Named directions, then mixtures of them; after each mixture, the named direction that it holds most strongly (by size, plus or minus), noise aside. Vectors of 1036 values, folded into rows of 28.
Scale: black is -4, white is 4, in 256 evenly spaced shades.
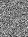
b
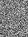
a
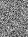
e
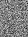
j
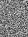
a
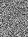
b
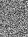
a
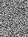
a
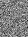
b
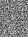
j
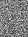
j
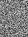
a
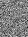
b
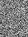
a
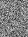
e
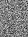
j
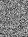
a
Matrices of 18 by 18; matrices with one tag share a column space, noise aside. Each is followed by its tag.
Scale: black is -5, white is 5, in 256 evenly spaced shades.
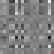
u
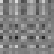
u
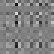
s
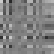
u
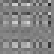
s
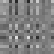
u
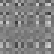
s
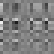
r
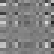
s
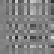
u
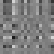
u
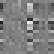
r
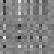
u
